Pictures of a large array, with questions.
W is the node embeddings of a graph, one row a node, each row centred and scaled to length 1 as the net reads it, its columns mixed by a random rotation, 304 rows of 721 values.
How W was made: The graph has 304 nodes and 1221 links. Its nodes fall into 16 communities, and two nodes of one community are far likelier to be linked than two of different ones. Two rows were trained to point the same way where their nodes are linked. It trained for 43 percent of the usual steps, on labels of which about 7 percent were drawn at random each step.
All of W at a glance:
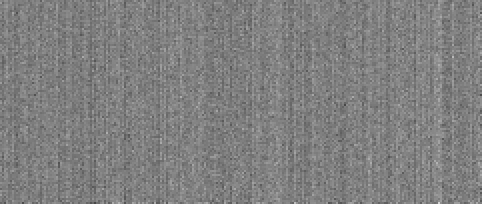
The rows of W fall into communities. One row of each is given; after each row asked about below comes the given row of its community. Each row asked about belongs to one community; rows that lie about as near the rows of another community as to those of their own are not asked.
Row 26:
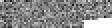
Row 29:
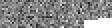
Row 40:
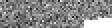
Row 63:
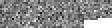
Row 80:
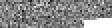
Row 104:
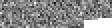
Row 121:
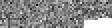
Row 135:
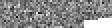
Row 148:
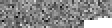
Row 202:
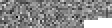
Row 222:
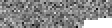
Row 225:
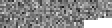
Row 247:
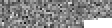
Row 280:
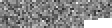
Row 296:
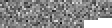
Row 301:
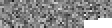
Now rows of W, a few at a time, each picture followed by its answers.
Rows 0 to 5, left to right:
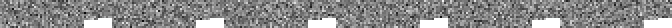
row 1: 26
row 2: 148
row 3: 63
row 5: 135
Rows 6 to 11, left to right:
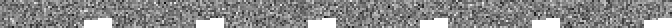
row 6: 148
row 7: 104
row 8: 225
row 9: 148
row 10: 104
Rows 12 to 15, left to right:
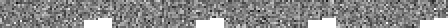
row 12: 80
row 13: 225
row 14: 222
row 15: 222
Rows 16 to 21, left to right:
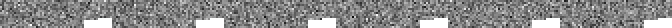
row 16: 135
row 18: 280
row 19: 135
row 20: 63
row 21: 222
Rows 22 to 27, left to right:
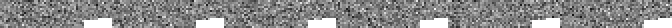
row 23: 26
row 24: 296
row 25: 135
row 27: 63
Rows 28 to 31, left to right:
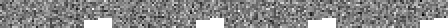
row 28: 121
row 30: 104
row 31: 104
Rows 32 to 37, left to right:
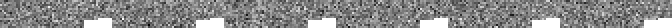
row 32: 296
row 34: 121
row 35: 29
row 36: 80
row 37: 296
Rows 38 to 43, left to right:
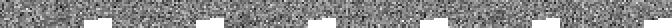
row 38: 135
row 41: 29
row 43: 104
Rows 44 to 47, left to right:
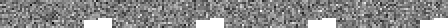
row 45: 80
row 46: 301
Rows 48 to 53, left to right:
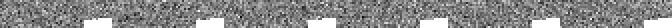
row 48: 225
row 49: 148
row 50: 301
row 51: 29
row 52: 301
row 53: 135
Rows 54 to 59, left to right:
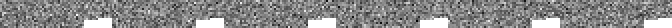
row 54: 40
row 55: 296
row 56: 148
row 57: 135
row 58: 121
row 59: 296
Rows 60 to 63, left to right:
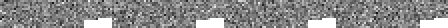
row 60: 222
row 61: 202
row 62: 301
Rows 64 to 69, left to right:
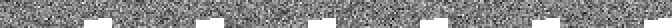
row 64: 296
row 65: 121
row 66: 280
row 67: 202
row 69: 148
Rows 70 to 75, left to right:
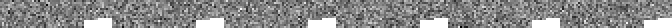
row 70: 202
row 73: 121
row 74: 40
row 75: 135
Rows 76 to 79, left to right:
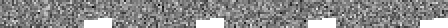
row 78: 121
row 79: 104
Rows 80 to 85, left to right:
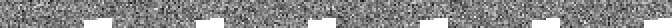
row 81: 80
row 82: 202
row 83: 280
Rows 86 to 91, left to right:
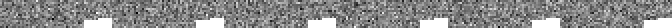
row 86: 280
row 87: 80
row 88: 121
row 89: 225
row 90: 80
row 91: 26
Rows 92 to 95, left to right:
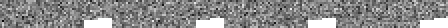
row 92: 247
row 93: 296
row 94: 135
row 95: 63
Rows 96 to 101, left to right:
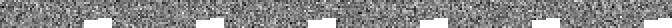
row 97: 222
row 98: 225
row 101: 148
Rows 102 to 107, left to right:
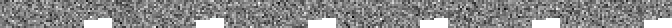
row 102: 301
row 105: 301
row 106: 202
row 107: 225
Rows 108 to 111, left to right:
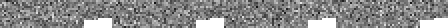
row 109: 63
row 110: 280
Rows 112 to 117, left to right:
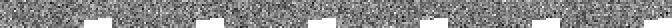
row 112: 222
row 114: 135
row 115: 301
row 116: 40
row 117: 40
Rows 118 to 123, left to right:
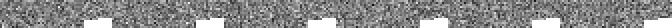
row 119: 280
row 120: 40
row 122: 247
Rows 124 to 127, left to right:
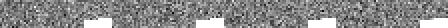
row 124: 40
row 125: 280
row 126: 26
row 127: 202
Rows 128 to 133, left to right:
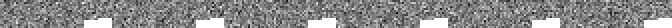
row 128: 296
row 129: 121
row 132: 225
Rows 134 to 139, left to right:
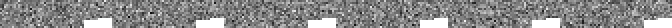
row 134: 135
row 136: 26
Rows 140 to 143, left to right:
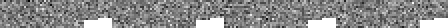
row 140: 80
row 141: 148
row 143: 296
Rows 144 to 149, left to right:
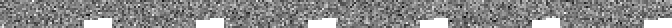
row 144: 301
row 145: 80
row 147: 80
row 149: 296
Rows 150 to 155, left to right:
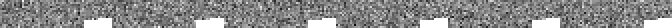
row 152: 225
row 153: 104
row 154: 29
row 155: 104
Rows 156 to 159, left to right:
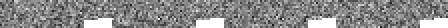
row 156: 121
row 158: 135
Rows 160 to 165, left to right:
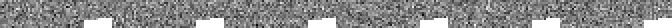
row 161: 104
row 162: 29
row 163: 104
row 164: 121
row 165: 80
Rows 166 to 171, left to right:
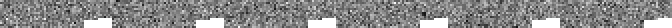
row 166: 63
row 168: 63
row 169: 104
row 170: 40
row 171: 29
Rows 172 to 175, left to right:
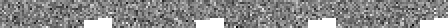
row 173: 80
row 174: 40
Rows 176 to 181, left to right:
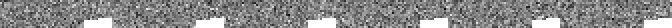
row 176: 135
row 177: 222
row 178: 80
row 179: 63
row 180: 301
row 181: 225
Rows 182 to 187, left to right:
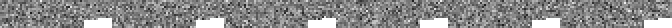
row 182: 26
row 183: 148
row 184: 26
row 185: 121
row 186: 121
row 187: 280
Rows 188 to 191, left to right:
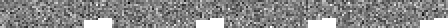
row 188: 301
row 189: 63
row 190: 80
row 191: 104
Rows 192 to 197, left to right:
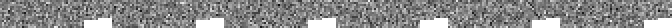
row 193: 135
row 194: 135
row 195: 301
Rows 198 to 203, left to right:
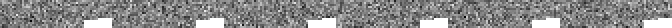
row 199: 26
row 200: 104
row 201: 301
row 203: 296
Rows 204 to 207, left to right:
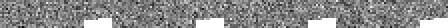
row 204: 247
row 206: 29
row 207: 40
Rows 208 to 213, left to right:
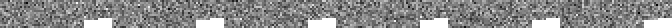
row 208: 296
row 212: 148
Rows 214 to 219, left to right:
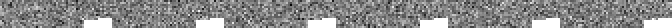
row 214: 121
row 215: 225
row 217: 104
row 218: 296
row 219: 225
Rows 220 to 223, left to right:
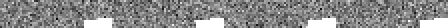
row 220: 202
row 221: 80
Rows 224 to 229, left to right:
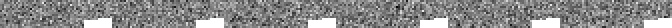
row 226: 148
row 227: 104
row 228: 26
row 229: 280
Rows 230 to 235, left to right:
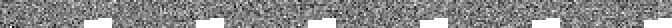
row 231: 63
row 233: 80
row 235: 225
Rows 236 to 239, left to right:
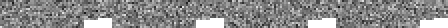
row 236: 225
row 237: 301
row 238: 301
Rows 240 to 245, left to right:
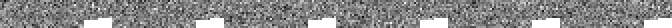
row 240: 222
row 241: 80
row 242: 148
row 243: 247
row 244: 296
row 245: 296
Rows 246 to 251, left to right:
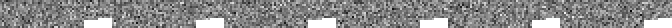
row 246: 247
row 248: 296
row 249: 202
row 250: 29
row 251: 296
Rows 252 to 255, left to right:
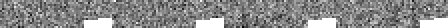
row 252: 135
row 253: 63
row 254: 40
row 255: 121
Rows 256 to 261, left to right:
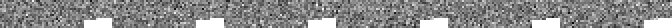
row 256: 202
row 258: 135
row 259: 29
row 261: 29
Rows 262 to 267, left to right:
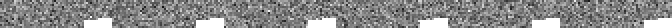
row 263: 26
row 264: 222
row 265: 26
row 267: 80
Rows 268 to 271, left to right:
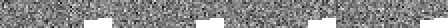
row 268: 135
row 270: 222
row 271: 148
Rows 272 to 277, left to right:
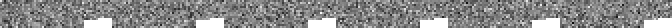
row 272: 26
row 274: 280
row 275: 280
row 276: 80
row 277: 29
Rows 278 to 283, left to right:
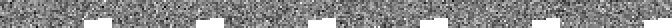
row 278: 121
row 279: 148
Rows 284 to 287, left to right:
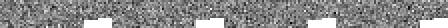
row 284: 148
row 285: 301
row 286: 225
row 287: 63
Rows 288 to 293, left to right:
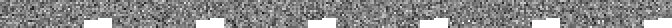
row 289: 280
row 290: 26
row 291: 26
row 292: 280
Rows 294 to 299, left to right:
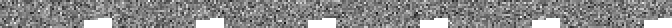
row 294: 26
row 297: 63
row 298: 296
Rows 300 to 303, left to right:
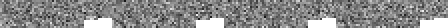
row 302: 280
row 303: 148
